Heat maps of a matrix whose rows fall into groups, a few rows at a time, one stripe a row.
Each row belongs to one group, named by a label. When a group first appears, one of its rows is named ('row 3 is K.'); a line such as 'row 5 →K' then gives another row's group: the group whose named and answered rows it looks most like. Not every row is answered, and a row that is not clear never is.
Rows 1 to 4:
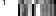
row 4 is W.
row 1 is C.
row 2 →W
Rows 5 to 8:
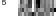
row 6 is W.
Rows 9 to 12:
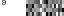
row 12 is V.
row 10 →V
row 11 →C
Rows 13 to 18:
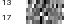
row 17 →W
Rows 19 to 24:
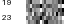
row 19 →C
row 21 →C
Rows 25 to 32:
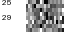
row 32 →C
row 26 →W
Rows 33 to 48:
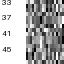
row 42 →C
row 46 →V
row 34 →V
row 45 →W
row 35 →V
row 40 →W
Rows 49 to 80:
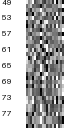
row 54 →W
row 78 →C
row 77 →V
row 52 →V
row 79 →C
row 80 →V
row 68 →V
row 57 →C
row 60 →W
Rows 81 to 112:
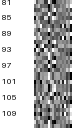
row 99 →C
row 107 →V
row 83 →W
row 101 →V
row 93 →W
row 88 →C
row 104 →V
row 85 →W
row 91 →W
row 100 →C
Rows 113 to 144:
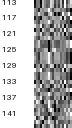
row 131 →C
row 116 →V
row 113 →V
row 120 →V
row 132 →C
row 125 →W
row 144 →V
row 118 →C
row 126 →C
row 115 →C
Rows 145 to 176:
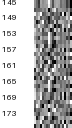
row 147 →W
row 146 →C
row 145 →C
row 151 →V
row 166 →C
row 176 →V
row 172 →W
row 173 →C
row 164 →V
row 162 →W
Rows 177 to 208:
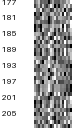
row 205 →V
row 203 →V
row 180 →V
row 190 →V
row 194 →W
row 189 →V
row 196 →W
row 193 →C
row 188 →C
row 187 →V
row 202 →V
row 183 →V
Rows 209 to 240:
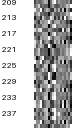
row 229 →W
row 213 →V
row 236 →W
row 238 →W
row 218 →C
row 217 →W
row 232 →W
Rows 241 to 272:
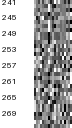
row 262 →V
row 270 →W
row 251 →W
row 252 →V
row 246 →C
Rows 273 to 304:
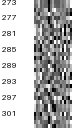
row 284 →V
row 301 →V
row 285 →V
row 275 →W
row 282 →V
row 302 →W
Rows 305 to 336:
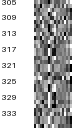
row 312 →W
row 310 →V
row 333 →V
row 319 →W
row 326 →W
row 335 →C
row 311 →W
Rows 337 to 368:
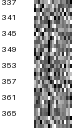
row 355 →V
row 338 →W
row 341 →V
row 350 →V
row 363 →W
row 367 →V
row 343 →W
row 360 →W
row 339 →V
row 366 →C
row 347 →W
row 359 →V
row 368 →W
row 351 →W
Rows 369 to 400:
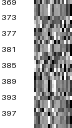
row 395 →C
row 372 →C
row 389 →W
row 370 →C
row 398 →C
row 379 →V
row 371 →C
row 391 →W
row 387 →V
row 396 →W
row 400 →W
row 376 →V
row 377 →W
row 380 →C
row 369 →V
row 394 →C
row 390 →W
